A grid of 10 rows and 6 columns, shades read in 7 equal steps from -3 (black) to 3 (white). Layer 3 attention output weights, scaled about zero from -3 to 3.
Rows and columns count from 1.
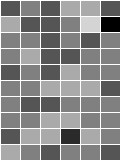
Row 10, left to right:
1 0 -1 0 0 -1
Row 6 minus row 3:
0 0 2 1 2 -1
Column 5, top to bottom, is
1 2 -1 0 0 1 0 0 1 0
